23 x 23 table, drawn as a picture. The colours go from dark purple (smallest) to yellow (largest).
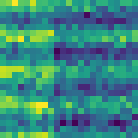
Seam: vertical, 40% of the way across, the left part higher. Histogram: bell-shaped. Stripes: horizontal, repeating 4 times.
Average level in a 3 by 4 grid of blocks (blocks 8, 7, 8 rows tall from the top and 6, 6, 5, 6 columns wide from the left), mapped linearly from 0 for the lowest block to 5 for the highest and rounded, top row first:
5322
4301
5311
